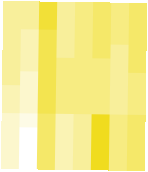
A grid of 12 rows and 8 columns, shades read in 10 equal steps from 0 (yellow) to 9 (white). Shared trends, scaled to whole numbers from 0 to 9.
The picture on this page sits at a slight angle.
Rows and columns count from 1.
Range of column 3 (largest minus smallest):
2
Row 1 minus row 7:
-1 -2 -1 1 0 -1 -1 -1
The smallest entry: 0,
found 4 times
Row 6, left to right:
5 7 2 4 4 4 5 4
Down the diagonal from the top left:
5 5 2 5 4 4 5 4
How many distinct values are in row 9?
7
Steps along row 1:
same down up down down up down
